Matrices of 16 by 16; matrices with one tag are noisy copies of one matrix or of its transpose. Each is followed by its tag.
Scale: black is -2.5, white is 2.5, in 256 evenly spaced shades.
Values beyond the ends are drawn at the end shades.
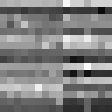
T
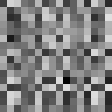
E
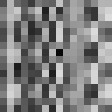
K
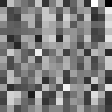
E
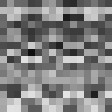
K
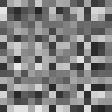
E
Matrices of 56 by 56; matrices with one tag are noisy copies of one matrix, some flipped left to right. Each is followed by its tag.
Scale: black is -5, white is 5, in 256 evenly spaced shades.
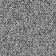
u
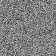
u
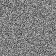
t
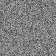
u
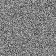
t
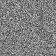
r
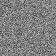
t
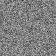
u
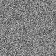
u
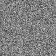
u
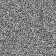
r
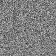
r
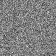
r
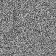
r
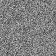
u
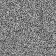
r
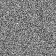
r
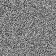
t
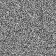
r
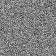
t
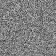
r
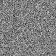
r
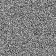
t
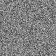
u
